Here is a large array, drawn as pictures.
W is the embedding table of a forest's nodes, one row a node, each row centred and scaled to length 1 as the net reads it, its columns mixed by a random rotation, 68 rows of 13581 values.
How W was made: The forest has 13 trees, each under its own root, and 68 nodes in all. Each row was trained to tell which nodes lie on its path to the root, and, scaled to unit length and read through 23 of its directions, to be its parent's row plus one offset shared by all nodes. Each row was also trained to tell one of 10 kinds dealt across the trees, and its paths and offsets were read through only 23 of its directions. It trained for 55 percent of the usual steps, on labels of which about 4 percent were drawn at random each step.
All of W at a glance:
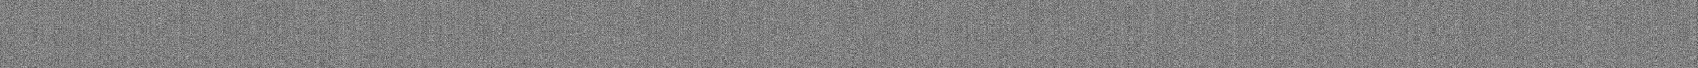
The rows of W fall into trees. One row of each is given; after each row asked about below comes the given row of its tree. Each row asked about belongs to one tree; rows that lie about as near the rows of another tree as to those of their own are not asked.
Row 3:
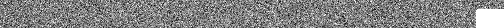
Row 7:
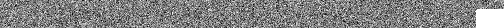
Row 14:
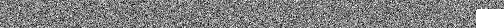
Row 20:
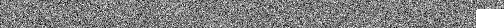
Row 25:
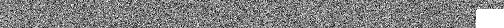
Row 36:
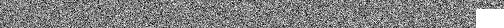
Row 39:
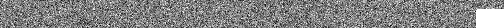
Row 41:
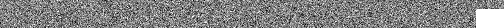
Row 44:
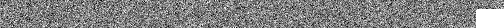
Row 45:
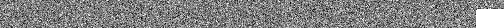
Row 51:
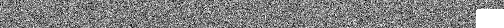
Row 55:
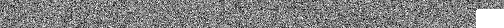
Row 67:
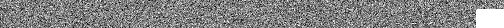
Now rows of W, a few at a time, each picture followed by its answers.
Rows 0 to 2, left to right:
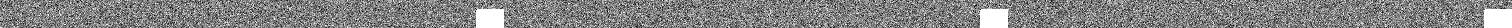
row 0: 39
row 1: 51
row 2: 36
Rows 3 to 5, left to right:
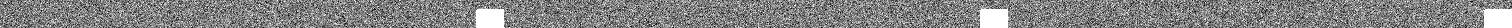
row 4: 36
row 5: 39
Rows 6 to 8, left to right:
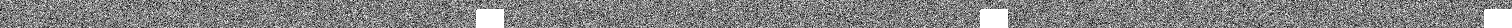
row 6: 67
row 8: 55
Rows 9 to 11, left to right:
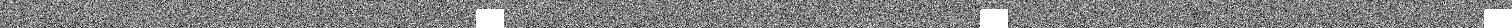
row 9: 67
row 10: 25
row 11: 41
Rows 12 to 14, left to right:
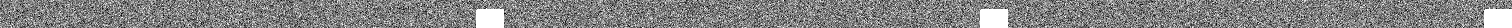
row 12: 39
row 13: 41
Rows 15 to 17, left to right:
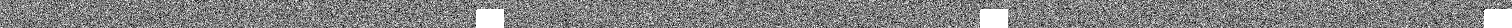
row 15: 25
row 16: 41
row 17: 7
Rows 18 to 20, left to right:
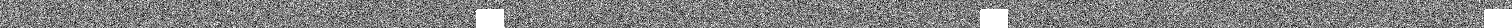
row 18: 7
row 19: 55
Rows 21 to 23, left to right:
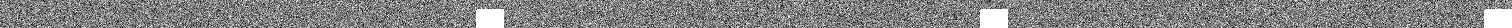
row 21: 14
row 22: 7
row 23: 7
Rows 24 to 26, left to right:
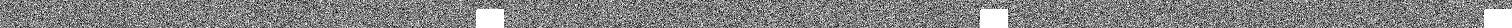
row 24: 39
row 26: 45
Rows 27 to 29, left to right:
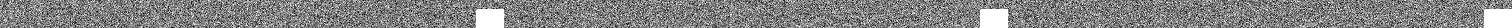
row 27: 7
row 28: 45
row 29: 45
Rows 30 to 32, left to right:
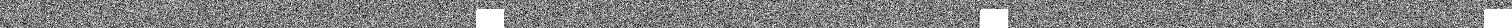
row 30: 36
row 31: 25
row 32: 36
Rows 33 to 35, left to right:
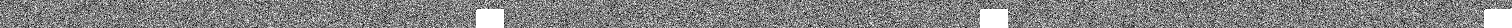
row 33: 14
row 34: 41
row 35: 55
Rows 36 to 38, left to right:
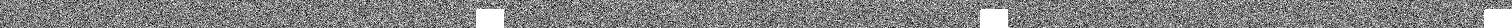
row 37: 20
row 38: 3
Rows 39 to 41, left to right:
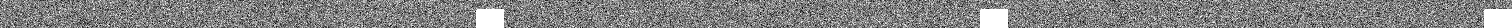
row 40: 36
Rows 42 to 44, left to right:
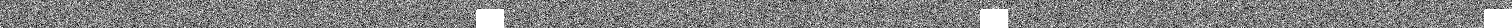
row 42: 14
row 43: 39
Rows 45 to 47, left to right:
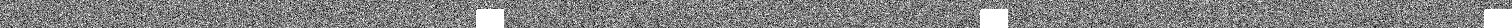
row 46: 51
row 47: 55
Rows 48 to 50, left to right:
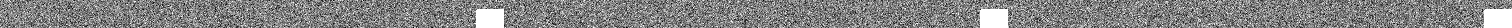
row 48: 7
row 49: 67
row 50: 44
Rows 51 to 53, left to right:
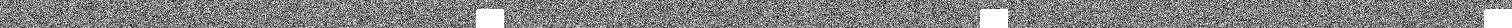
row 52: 44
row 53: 67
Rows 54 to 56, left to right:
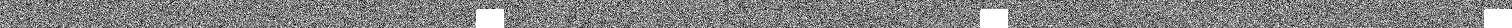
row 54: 44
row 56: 20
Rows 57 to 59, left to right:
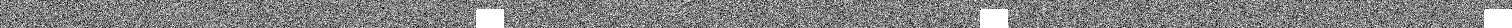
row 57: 20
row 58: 20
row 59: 14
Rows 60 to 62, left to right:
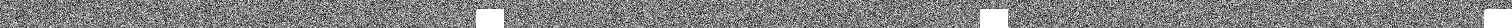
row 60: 45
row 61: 41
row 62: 3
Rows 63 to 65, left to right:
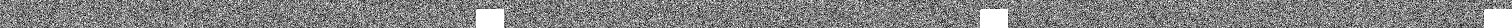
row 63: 44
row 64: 44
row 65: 51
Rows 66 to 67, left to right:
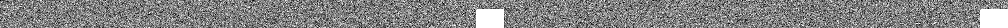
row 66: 45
